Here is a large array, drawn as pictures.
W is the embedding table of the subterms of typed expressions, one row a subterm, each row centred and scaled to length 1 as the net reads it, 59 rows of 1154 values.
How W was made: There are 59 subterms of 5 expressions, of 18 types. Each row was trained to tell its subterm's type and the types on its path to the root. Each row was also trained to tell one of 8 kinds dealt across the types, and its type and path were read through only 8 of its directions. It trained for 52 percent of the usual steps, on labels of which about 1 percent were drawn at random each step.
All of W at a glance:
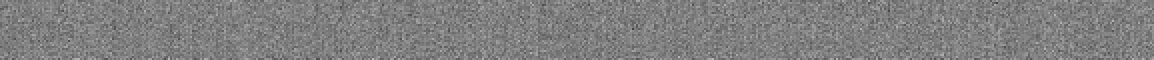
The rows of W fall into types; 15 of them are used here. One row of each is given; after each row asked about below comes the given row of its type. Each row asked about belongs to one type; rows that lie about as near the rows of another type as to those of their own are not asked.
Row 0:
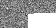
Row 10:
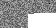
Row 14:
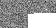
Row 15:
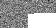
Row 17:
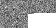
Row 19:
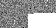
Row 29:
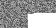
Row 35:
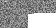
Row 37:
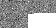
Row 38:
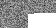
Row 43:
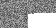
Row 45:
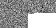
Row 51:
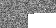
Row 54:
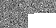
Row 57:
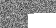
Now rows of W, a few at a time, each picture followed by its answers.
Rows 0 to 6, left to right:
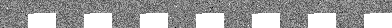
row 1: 10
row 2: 17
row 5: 14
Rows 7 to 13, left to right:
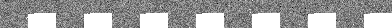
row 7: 0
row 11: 17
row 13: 17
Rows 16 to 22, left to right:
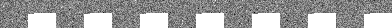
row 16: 54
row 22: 38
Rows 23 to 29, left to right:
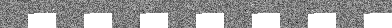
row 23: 38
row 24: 45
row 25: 45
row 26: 45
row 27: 14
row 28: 37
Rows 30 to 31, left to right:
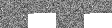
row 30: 57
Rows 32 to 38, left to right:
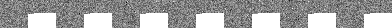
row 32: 29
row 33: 37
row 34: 14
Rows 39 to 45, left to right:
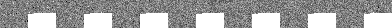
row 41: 45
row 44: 17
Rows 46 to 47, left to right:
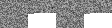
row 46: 38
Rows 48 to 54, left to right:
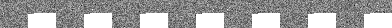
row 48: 29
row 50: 57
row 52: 38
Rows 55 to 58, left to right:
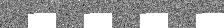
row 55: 14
